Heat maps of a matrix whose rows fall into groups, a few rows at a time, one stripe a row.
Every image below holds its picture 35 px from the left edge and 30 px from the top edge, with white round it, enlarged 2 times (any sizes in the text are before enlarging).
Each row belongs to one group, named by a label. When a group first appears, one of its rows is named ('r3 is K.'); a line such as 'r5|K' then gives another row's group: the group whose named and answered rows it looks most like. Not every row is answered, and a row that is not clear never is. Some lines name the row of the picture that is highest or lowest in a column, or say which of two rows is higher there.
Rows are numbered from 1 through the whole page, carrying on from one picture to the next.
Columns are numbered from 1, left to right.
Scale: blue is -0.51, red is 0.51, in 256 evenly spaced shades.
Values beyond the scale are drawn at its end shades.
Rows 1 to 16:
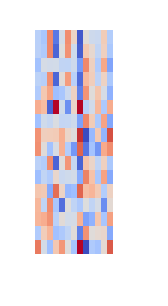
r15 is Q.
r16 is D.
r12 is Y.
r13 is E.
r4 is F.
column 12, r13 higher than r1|No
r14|D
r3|Q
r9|D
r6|Y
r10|F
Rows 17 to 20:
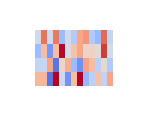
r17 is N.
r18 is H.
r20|Y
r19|F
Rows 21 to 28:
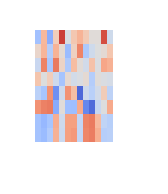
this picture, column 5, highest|21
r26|D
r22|Y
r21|H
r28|Q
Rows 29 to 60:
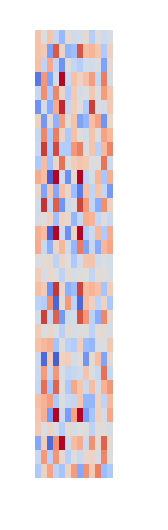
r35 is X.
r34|H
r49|N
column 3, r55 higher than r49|Yes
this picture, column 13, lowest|40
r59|N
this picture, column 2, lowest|52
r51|D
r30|Y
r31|E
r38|H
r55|D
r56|Y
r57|E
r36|N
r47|Y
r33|N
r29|E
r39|Y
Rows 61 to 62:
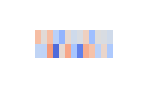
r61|E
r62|F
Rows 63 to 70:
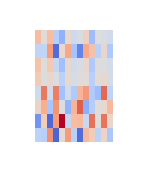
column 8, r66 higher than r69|No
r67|N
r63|E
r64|F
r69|H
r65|E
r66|E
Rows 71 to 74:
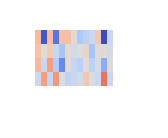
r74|N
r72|E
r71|X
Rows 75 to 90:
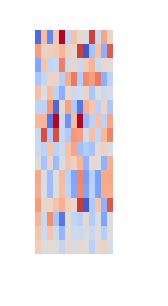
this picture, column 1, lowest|75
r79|E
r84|X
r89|E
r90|E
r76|D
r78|Q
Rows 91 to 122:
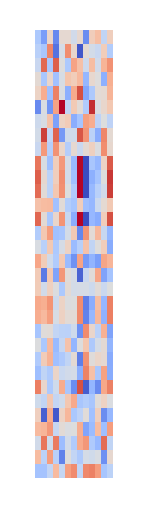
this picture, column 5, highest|96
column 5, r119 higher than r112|Yes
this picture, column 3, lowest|96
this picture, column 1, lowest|96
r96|H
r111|D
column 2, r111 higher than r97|Yes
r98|N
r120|N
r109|E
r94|X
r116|D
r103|D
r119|D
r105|Q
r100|D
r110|D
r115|Q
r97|F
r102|D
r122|Q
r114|Q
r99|N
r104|D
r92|F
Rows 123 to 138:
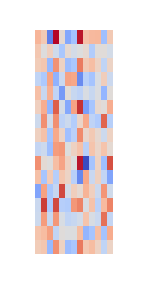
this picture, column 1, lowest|134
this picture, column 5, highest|134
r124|E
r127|E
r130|Y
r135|N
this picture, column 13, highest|132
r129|N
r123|Y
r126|F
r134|H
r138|Y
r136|N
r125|Y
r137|D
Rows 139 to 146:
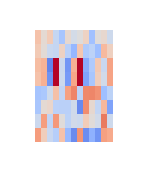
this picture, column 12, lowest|143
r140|D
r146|D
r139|E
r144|Q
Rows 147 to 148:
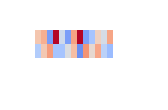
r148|Q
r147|Y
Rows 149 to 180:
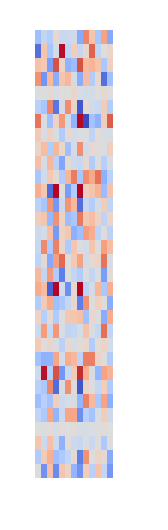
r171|E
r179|Q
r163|F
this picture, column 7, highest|159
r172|Q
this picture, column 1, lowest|150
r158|E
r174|F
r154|F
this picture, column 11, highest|159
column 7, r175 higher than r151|Yes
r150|H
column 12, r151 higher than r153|No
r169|X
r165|H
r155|D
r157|Y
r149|Q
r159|Q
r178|E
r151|Y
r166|E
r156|E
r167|Y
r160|Y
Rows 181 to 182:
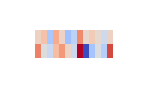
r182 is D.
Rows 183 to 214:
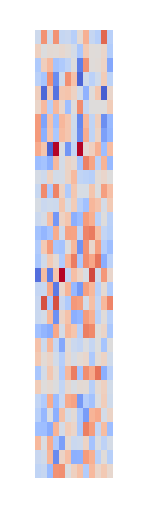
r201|F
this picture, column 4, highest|191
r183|N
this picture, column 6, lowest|191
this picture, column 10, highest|200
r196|F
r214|H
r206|E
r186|F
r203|F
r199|Q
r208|E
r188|Y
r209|F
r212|E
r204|Q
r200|H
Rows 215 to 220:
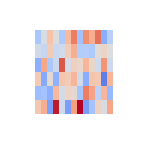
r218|X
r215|Q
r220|Y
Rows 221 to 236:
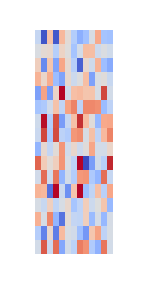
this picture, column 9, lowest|230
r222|F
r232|Y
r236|N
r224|E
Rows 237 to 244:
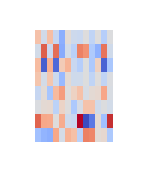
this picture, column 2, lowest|239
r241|H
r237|E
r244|Q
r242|F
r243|D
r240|E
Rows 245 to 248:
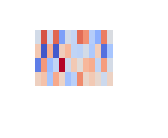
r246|X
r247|H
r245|N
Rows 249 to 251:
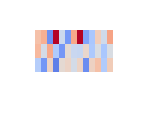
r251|X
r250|E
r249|Y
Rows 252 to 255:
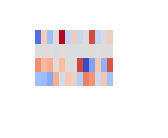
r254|D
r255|Q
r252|H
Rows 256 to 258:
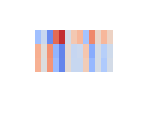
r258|E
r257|E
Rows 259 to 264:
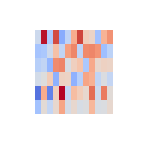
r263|H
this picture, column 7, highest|260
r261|H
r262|F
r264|H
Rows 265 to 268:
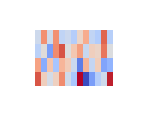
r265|N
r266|H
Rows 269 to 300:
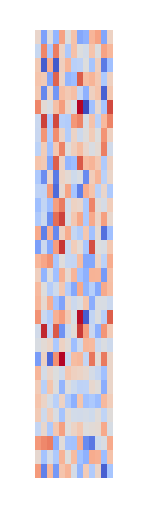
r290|N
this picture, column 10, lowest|298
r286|X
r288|E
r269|X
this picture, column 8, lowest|280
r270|N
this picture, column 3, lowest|292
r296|E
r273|X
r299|X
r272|Y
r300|X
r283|X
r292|H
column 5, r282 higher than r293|Yes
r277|H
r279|X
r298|D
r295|D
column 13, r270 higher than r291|Yes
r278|Y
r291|F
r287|D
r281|H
